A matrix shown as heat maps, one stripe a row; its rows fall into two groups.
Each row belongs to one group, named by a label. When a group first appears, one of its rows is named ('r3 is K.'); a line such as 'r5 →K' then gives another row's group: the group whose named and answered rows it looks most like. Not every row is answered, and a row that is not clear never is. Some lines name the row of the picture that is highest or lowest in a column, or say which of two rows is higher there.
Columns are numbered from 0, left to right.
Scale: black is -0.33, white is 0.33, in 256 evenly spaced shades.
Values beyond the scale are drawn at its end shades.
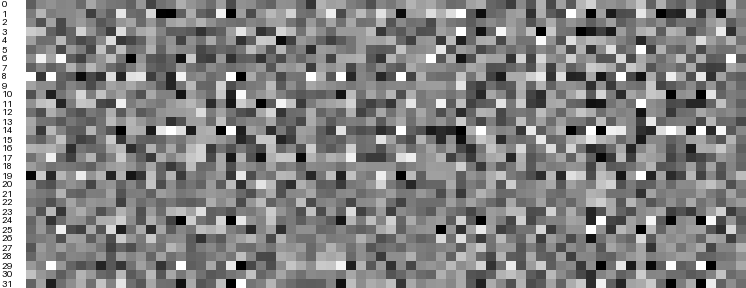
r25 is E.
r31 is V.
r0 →E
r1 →V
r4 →E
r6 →E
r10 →V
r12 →E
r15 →E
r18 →V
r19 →V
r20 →E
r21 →E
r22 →E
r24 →V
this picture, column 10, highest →8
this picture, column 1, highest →6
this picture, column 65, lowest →1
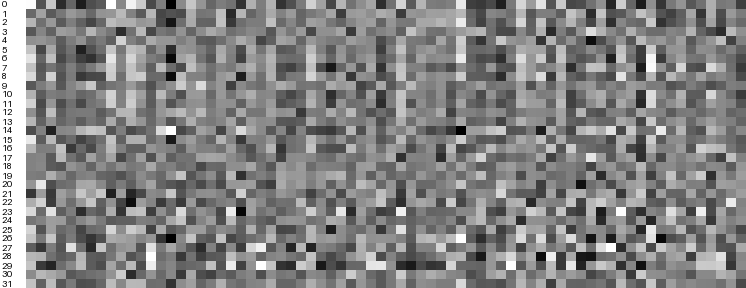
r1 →V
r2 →V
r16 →E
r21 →V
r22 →E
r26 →V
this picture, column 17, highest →9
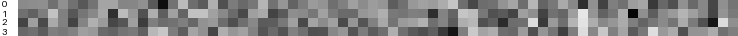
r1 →E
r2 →E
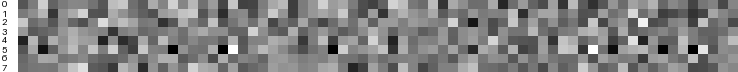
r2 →V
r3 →E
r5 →V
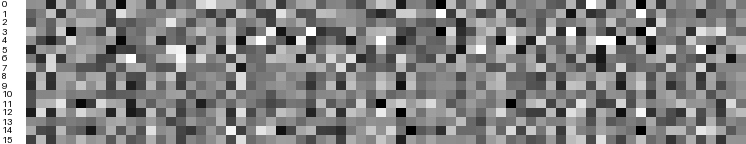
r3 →E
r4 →E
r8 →V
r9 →V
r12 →V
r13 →V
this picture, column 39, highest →11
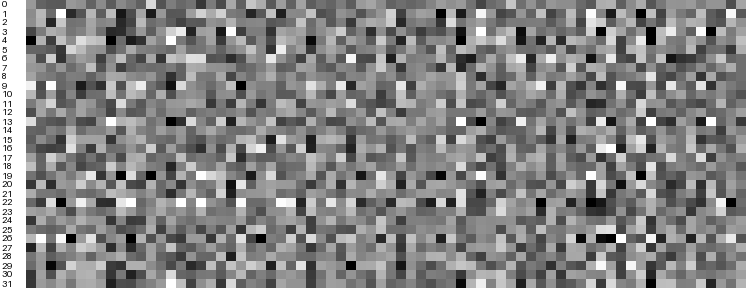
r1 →E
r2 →E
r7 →E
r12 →V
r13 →V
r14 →E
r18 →V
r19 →E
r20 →V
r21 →V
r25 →E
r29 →E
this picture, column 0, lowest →4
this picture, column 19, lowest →3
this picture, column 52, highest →6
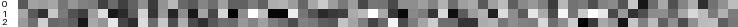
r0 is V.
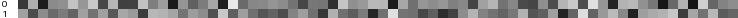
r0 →V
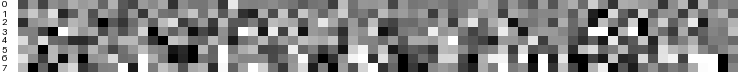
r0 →V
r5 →E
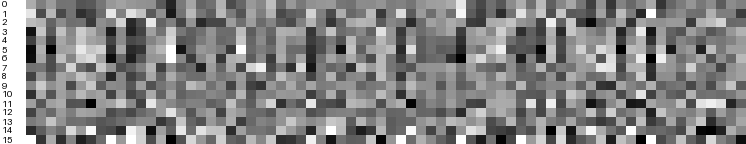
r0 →V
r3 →V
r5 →V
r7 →E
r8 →V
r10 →V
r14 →E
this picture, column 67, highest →11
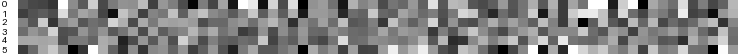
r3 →E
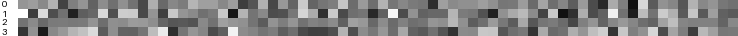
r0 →E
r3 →V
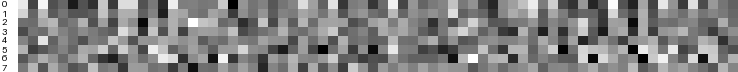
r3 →E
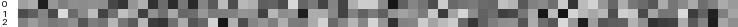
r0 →E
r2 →V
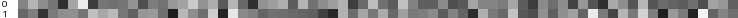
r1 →V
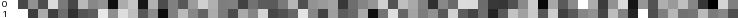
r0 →E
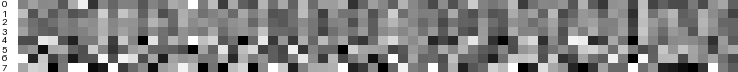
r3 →V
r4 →E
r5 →E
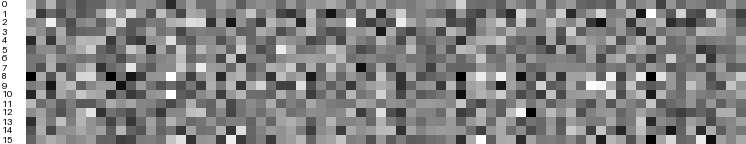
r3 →E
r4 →V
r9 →E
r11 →V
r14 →V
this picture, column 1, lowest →1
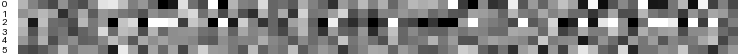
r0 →V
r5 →E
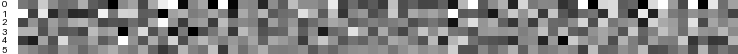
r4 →E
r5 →V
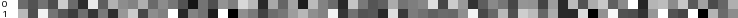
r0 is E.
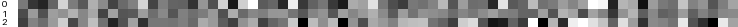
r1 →V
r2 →E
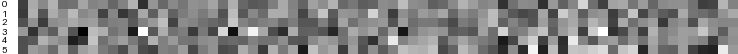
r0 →E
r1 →V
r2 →V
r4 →E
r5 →E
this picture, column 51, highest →5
